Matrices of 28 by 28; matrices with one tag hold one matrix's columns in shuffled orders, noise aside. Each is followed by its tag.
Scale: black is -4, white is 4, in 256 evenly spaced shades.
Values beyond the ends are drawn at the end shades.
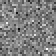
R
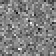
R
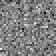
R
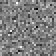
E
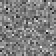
E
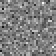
E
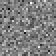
E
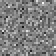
E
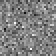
R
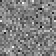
E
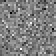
R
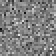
R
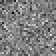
R
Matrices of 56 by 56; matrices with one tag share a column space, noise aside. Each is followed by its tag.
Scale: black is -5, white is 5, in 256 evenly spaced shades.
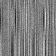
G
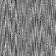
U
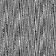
U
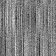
G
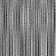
G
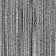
G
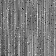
G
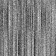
G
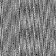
U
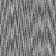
U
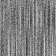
G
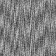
U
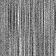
G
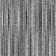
G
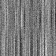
G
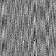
U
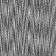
U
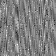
U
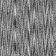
U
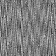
U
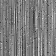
G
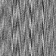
U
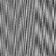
U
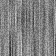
G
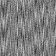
U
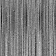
G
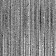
G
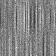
G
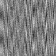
U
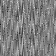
U
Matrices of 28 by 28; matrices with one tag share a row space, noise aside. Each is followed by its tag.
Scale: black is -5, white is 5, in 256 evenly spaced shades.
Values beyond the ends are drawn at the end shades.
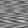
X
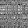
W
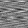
X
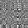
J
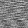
X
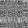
W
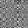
J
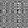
J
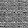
W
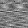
X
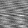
X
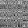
W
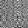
J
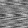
X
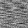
X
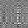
J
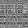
W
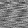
X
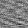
X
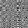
J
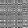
W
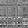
W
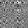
J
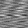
X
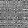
W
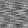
X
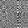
J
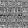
W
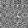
J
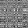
W
